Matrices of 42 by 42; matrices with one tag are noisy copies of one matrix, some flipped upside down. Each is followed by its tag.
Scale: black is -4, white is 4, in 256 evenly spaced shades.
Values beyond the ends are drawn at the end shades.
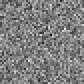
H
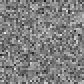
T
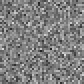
H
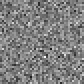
H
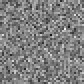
H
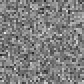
T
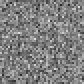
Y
